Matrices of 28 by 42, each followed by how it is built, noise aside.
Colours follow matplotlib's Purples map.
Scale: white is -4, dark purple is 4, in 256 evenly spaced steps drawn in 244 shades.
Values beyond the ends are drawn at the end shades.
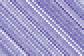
Toeplitz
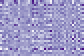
low rank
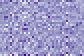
low rank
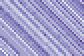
Toeplitz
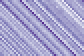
Toeplitz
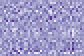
low rank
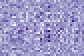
low rank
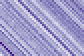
Toeplitz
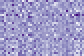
low rank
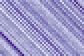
Toeplitz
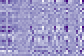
low rank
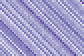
Toeplitz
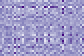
low rank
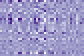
low rank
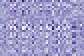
low rank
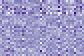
low rank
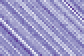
Toeplitz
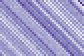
Toeplitz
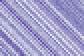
Toeplitz
